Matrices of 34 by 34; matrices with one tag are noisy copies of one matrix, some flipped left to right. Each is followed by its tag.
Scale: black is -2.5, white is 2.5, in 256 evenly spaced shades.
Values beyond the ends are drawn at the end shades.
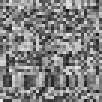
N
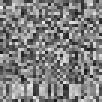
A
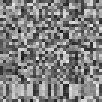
A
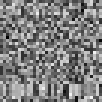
A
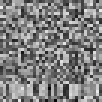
A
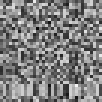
A
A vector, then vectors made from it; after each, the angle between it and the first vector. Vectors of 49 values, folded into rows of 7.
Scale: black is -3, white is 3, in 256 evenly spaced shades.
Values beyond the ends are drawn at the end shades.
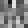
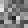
orthogonal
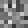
partly aligned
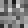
partly opposed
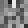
nearly parallel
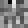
nearly parallel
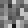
partly aligned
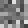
partly aligned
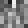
nearly parallel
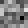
orthogonal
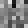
nearly opposite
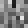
nearly opposite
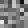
partly aligned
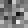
partly aligned
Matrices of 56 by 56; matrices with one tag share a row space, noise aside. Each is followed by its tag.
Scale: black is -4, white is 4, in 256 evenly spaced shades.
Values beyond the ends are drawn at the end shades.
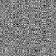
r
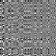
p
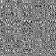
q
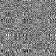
q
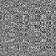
r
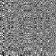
p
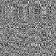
r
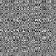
r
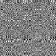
q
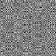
q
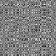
r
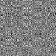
q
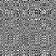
r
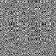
r
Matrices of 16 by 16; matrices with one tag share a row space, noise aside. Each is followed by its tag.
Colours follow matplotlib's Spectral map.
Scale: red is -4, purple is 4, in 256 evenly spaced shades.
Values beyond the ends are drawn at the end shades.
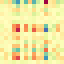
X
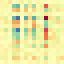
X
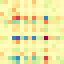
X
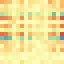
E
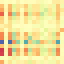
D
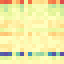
E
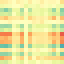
E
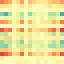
E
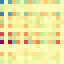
D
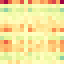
E
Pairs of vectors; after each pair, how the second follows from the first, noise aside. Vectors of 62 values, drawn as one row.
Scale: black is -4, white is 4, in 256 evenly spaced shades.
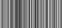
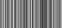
reversed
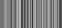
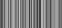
reversed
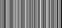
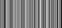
copied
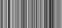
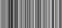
reversed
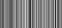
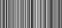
reversed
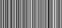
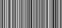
negated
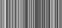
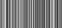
copied
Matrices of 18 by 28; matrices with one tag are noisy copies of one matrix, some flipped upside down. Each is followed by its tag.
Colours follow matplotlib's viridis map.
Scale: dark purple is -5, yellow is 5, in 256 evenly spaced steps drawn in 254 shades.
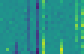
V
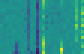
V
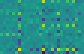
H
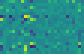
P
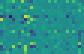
P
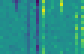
V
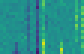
V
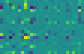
P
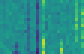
V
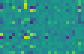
P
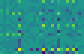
H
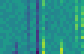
V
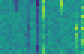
V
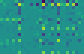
H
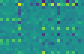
H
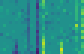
V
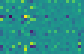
P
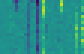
V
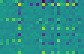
H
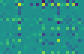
H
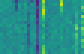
V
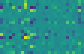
P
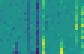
V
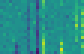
V
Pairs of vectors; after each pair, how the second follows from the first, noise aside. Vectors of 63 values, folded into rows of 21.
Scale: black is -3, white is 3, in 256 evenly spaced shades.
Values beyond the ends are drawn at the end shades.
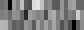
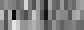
shuffled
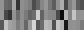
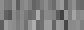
shrunk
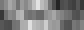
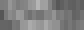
shrunk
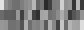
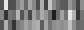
shuffled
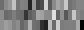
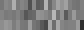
shrunk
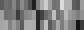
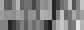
wrapped around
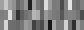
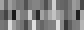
wrapped around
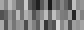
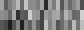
wrapped around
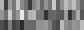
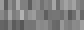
shrunk
